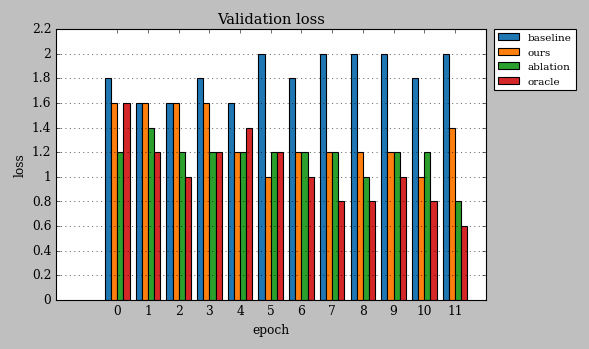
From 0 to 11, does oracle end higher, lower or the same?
lower
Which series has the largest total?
baseline
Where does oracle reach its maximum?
0
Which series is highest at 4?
baseline
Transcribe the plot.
Title: Validation loss
x-axis: epoch, ticks 0 1 2 3 4 5 6 7 8 9 10 11
y-axis: loss, ticks 0 0.2 0.4 0.6 0.8 1 1.2 1.4 1.6 1.8 2 2.2
Legend: baseline, ours, ablation, oracle
Values:
baseline: 1.8 1.6 1.6 1.8 1.6 2 1.8 2 2 2 1.8 2
ours: 1.6 1.6 1.6 1.6 1.2 1 1.2 1.2 1.2 1.2 1 1.4
ablation: 1.2 1.4 1.2 1.2 1.2 1.2 1.2 1.2 1 1.2 1.2 0.8
oracle: 1.6 1.2 1 1.2 1.4 1.2 1 0.8 0.8 1 0.8 0.6
